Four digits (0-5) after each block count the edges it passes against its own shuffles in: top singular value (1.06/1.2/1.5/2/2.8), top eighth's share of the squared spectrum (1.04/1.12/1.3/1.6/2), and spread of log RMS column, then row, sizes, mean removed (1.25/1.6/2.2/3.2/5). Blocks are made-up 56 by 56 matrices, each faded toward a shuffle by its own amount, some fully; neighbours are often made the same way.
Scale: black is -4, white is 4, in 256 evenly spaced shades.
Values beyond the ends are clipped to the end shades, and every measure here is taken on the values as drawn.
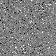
0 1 0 0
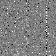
3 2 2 0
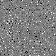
3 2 0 0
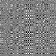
5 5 3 3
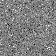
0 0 0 0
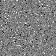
0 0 0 0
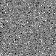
1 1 0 1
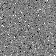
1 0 0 0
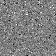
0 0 0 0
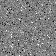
0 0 0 0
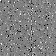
3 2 1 0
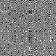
4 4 2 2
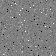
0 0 0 0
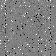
3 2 1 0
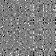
4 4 2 1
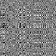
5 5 3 3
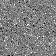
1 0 0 0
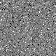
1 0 0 0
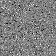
2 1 0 0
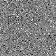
3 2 0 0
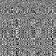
4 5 3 3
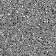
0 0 0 0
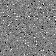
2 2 0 1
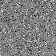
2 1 0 0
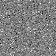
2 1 0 0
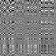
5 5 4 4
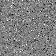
1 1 0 0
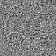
4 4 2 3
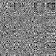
4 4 2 2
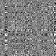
4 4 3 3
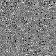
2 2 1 1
